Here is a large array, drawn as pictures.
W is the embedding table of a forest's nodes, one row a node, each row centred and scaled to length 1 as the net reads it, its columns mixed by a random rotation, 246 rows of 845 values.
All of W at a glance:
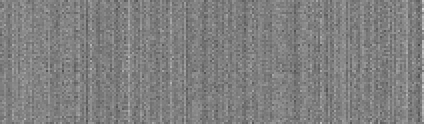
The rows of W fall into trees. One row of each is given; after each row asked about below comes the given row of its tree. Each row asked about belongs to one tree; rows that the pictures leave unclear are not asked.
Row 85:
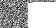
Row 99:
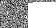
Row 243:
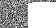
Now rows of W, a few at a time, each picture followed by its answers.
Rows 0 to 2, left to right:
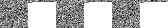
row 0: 85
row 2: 85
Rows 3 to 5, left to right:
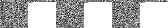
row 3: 85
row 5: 85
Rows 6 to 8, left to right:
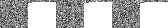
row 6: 243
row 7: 99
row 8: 243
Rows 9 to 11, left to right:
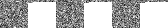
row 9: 85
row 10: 99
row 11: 99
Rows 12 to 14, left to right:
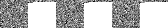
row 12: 99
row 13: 243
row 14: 243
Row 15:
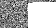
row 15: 243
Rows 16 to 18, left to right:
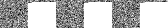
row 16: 85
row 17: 243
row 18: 85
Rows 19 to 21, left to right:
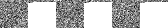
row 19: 85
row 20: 85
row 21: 243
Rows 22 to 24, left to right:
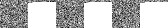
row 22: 243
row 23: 85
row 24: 99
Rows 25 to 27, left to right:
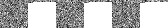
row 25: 99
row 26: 85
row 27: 99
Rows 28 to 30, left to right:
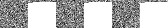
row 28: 243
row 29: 243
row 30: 85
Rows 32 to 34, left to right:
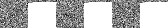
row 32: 243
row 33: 243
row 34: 85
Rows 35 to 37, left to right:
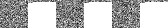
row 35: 243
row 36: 85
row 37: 99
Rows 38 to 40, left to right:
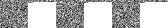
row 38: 85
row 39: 243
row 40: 85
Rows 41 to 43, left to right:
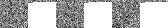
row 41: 99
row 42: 243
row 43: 85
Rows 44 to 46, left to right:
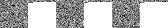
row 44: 99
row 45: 85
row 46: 243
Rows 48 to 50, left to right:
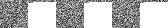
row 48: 85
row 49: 243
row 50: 243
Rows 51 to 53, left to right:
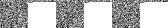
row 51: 85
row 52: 85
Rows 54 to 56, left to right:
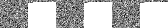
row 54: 99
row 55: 85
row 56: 243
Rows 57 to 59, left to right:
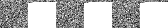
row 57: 85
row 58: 243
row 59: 243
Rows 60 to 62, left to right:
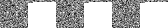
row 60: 99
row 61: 99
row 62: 99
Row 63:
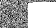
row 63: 243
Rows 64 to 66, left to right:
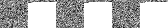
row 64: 85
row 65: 243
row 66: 85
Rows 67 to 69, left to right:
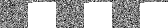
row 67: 99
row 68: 99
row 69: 243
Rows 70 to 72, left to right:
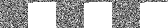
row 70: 99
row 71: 243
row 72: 85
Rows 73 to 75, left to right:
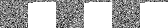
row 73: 99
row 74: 85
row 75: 99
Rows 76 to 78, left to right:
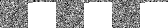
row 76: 243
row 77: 99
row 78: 99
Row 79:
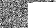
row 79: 85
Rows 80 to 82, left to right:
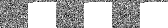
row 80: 99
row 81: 243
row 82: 243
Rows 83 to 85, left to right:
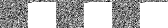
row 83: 85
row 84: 85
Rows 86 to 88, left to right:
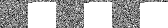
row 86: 243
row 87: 99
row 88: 243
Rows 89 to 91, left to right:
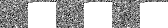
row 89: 243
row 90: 243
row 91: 243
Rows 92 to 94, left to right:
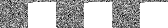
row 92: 99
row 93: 243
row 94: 243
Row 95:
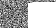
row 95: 85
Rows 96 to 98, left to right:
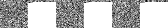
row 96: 85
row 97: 85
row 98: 243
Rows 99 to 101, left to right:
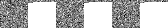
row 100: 243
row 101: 243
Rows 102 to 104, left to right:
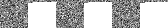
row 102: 99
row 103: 243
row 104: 99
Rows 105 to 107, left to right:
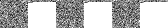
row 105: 243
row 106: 85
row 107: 85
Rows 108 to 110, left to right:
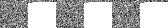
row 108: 243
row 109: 243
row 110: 243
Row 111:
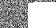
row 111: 99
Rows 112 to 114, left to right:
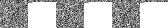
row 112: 243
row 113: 243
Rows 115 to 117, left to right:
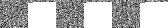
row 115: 85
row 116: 85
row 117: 99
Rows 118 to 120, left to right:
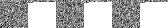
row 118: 85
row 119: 99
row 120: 99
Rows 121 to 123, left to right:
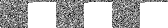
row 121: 243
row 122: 243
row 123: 243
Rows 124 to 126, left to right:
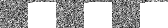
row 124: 85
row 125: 243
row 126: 99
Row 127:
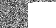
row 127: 99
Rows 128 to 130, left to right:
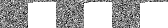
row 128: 99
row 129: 243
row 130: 99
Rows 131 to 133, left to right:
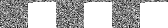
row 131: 99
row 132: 85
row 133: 99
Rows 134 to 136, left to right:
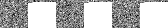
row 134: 243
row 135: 99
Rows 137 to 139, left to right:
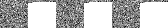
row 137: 243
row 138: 99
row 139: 243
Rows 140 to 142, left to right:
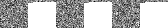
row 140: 99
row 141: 99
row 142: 99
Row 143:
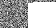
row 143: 99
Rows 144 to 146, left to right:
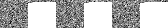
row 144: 243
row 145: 99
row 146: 243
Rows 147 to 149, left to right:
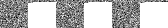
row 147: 85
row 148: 243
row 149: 85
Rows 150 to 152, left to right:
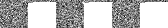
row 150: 243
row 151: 85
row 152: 243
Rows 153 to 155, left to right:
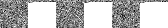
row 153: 85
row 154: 85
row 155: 243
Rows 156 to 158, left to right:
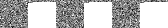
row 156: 243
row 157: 99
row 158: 85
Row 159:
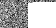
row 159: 243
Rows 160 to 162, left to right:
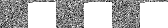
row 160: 85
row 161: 243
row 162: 99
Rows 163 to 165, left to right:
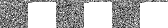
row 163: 243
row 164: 99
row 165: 85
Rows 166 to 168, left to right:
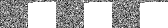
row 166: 99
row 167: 99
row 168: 243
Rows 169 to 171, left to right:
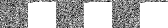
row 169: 99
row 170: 85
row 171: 85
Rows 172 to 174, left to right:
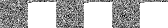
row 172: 85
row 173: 243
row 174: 243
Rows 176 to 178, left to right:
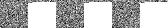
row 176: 243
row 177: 99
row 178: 85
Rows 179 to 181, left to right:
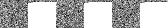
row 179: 243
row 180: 243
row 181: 85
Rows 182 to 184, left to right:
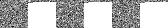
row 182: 243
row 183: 243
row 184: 99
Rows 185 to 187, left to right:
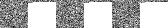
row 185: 243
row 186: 99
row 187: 85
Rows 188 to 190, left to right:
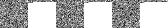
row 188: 99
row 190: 85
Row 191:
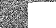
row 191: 243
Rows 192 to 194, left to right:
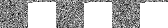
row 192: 99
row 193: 85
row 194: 99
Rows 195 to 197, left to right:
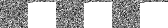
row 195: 85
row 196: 85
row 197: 243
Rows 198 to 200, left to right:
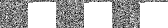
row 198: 243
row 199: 99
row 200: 85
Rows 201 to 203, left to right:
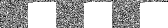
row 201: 99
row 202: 85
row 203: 243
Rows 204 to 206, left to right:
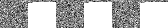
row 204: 243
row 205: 99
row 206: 85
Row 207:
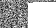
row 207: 85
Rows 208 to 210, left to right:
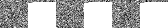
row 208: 85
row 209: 243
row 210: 243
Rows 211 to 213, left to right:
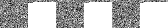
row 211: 99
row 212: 85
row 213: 85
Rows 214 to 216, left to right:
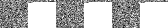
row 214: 85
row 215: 243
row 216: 85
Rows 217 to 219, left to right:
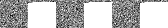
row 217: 243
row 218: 85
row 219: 243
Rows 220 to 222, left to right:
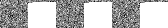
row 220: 243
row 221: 99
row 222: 243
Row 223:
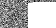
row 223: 243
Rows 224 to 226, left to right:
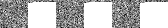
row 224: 85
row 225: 85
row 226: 243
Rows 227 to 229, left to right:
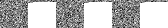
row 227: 243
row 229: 85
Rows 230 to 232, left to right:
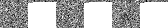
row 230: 243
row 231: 243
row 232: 243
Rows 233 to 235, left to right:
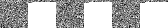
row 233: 85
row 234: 99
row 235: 99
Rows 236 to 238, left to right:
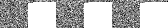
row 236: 99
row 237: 243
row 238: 243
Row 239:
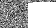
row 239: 243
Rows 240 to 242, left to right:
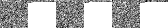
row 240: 85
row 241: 85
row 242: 243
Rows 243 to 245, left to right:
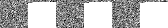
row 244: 99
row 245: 85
